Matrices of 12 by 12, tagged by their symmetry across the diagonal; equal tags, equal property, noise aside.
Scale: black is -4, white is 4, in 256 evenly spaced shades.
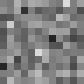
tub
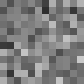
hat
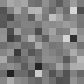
tub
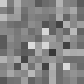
hat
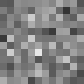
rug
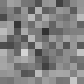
rug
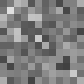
hat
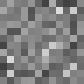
hat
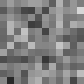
tub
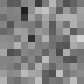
rug
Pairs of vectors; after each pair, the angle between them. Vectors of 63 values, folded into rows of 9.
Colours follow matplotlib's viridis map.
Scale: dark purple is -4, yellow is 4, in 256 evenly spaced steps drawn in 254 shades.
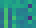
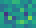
partly opposed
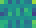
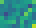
partly aligned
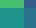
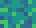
orthogonal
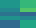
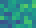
partly aligned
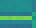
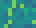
orthogonal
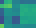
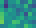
partly opposed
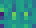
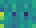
nearly opposite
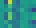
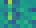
nearly parallel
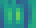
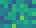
orthogonal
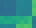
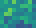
partly opposed
